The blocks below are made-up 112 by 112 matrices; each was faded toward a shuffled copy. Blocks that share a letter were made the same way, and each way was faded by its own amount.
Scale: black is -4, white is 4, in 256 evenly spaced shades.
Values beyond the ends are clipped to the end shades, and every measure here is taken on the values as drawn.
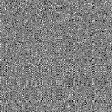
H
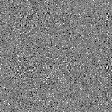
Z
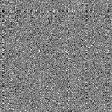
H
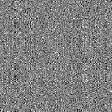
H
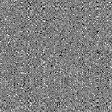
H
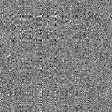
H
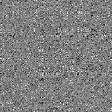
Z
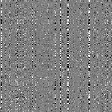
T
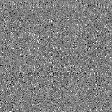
Z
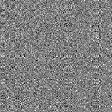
H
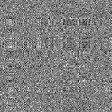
H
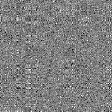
H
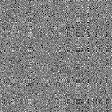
H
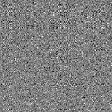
H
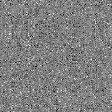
Z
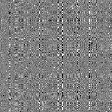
T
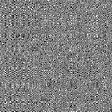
H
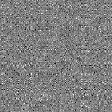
H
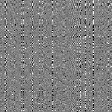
T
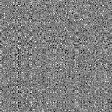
H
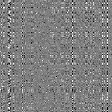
T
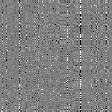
T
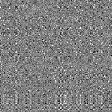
H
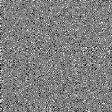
Z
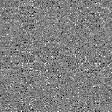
Z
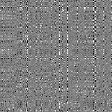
T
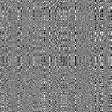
T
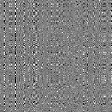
T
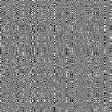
T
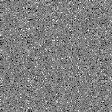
Z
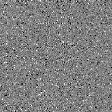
Z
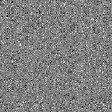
Z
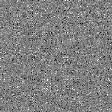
Z
